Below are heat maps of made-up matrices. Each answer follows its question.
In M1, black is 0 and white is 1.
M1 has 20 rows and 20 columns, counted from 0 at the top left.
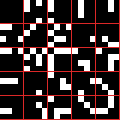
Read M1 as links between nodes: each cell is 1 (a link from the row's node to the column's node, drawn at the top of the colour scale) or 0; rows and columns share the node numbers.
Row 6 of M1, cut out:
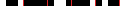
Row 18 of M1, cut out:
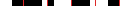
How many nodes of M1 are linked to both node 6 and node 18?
5
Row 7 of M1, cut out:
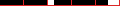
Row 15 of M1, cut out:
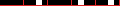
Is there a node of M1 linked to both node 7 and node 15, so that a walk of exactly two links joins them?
yes
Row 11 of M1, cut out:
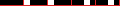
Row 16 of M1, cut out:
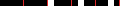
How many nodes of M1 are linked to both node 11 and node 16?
2
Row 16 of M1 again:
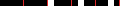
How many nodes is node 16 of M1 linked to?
3
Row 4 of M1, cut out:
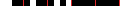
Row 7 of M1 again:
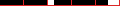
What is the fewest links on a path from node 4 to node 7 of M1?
3
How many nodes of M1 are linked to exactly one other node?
2
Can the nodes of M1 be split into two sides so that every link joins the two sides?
yes
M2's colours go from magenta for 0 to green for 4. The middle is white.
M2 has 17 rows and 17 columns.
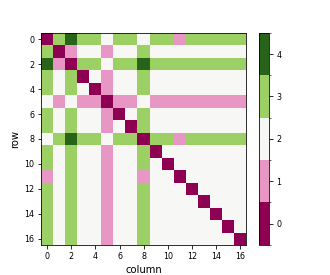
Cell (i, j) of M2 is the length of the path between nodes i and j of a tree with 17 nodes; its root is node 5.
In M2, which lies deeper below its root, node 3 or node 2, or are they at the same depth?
node 2
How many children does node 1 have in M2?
1
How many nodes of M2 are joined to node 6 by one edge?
1
